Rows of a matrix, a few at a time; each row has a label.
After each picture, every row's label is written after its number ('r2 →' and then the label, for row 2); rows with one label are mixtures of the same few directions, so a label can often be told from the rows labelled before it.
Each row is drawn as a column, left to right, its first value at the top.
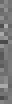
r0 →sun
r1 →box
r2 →box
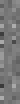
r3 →sun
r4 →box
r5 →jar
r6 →box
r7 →jar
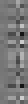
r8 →box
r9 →sun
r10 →sun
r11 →sun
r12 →jar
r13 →sun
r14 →sun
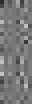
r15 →jar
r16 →sun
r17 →jar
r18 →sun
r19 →jar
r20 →jar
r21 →box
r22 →box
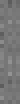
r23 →sun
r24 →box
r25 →jar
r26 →sun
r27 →jar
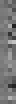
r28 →sun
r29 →jar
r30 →sun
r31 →box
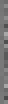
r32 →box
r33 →sun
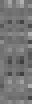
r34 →box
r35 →jar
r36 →jar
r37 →sun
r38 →jar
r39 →jar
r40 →sun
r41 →sun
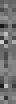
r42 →box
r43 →sun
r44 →jar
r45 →box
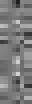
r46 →box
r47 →box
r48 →box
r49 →jar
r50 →jar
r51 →box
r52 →sun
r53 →sun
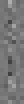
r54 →sun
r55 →box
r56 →jar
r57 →box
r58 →jar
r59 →sun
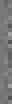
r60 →box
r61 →jar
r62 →sun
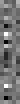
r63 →jar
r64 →sun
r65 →sun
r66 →jar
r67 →jar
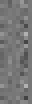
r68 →sun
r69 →sun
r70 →jar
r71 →jar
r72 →sun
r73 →jar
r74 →sun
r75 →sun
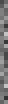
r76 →jar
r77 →sun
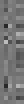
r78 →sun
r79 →box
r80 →box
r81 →jar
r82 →sun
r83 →sun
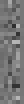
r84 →sun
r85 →box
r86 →jar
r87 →box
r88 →sun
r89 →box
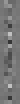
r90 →sun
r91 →jar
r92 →sun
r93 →jar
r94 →sun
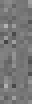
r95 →sun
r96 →box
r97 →jar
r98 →sun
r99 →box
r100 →sun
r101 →box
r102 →jar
